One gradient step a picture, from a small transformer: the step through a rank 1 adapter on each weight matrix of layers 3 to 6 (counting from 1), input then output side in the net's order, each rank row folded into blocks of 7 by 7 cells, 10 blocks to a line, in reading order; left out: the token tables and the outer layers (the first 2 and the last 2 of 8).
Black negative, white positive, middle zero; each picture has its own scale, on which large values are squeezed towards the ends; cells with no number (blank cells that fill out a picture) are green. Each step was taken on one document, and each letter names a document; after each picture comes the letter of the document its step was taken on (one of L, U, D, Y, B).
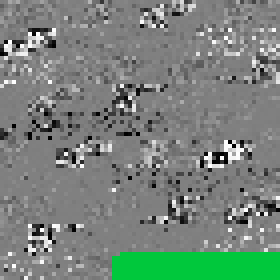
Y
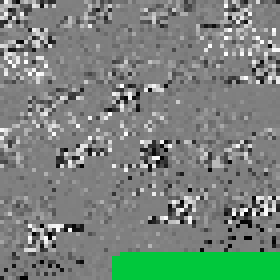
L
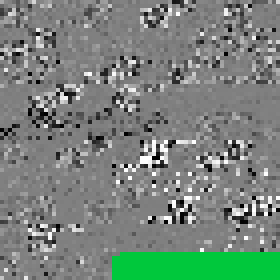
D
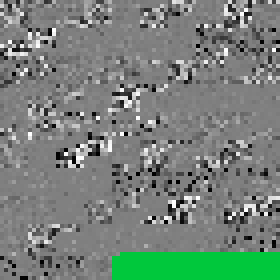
D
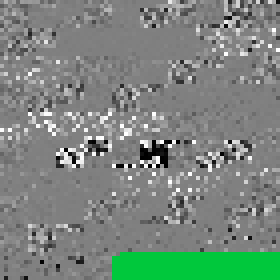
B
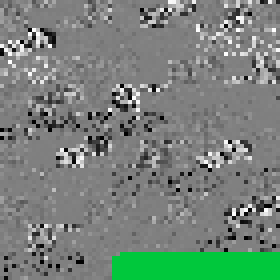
B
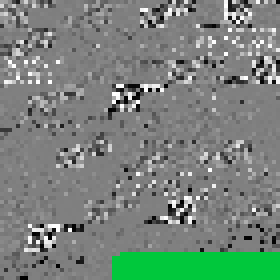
L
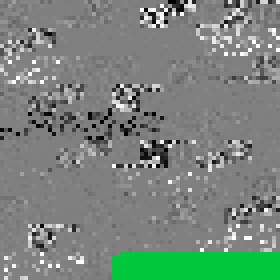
B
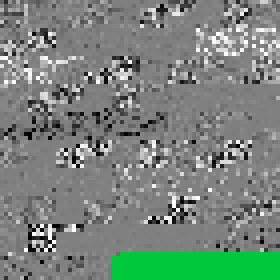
Y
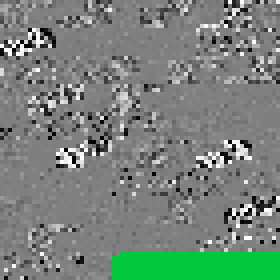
B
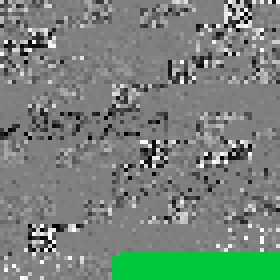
Y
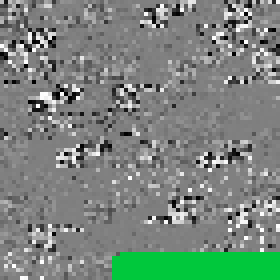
Y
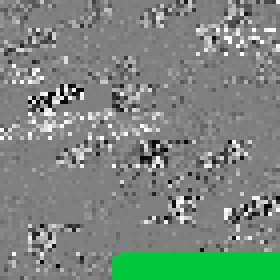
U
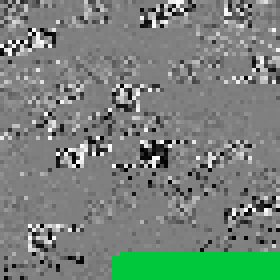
B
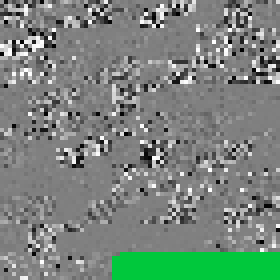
Y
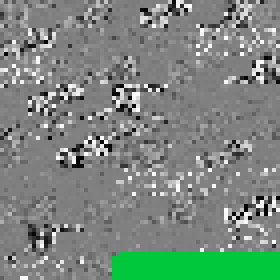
U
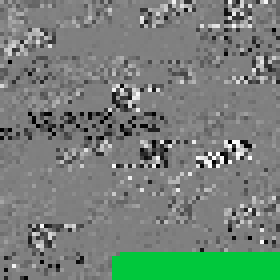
B
